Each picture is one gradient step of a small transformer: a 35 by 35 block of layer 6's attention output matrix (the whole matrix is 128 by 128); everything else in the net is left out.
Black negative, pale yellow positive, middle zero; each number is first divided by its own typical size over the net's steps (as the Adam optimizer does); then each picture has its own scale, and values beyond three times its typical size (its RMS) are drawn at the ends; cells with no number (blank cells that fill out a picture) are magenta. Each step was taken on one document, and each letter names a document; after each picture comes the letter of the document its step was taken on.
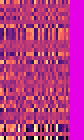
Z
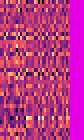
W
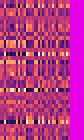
W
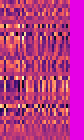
Z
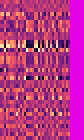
W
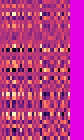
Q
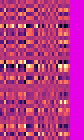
Z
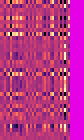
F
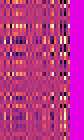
F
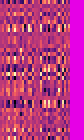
Q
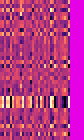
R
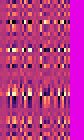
Q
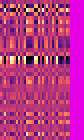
W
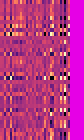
F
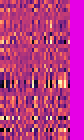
R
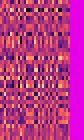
Z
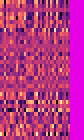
Z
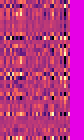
F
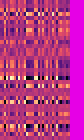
Z
